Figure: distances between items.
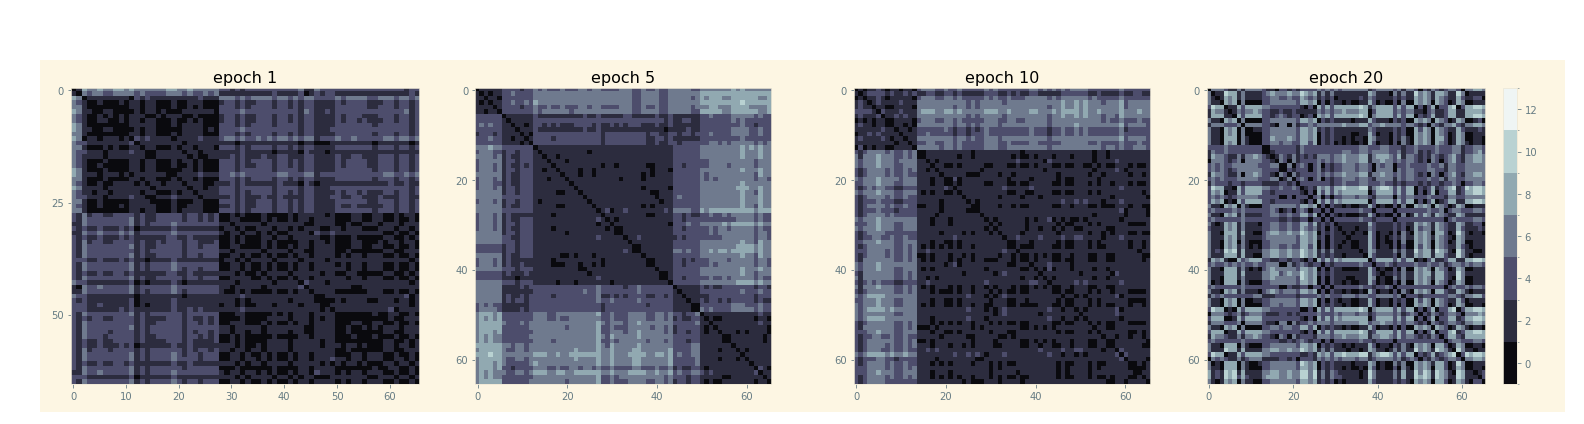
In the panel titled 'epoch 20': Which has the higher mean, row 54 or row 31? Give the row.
54
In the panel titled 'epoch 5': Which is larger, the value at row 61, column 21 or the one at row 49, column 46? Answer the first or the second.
the first
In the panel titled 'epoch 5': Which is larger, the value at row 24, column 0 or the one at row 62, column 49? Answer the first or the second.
the first
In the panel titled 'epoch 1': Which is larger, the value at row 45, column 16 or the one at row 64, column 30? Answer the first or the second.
the first
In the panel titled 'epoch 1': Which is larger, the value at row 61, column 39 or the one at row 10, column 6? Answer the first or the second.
the first
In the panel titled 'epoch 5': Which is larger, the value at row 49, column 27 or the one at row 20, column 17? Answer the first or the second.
the first
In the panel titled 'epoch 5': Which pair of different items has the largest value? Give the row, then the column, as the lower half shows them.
59, 3
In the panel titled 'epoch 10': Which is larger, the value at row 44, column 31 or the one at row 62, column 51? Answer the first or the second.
the second
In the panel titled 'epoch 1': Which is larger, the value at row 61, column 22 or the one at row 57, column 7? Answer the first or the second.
the first
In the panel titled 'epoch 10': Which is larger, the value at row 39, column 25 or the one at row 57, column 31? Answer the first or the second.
the first
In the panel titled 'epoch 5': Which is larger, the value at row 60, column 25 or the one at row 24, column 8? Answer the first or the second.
the first
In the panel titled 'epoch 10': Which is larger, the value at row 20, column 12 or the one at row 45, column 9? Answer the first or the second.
the first
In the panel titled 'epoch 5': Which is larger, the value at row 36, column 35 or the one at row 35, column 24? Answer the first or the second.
the second
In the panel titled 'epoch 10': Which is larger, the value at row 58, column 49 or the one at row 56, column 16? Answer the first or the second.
the first
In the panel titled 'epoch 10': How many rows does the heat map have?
66
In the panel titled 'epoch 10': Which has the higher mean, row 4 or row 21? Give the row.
4
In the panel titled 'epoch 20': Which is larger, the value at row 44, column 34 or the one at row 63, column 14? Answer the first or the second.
the second
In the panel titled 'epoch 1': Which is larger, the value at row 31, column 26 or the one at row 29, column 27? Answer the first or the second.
the second
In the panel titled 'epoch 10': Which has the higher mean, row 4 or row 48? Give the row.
4
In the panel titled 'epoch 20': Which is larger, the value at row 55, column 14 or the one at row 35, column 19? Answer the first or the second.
the second
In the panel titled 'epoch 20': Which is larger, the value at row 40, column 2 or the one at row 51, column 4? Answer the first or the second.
the first
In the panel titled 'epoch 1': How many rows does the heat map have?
66
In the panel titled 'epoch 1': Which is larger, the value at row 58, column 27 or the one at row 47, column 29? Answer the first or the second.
the first
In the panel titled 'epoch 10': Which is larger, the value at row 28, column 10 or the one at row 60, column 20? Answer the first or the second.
the first
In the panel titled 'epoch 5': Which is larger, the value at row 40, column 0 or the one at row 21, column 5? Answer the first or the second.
the first
